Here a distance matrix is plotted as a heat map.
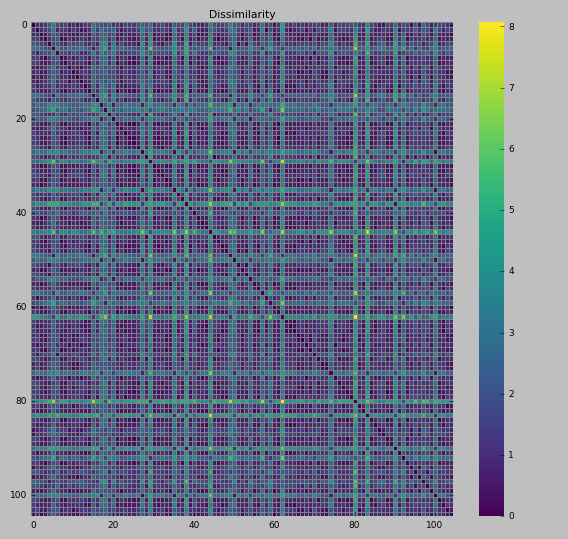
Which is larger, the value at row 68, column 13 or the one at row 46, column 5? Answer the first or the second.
the second
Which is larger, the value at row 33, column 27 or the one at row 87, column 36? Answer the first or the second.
the first
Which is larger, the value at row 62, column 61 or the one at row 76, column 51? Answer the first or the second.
the first
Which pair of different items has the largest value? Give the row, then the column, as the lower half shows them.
80, 62
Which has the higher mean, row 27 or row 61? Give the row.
27
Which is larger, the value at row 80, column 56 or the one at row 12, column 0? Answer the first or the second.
the first
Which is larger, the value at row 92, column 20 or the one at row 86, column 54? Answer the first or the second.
the first
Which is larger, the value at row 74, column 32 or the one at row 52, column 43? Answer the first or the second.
the first
